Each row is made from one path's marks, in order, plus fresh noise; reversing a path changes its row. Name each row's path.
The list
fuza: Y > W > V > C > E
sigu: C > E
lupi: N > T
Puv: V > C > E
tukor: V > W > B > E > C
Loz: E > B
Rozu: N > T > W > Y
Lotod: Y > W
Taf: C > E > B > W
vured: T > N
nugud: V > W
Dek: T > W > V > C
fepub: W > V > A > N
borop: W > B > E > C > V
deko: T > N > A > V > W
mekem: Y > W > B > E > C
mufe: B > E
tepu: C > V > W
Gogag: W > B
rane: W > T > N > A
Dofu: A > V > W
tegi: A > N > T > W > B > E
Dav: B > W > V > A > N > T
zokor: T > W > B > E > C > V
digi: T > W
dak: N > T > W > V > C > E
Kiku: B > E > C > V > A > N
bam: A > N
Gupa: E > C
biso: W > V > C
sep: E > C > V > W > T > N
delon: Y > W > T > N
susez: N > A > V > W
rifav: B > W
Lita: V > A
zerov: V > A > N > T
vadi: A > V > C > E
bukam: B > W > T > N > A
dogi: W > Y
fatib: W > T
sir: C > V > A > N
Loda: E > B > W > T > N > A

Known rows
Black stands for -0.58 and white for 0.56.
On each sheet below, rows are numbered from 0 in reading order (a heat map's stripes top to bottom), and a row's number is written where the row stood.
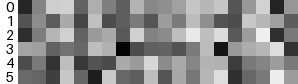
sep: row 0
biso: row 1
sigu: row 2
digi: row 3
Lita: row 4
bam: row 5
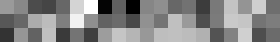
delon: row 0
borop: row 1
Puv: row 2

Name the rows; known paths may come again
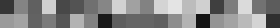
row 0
sir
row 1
Dek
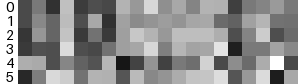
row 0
Lita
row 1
tukor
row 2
Puv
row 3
vadi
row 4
deko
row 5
Gupa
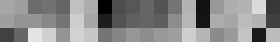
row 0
digi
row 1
zokor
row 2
Loz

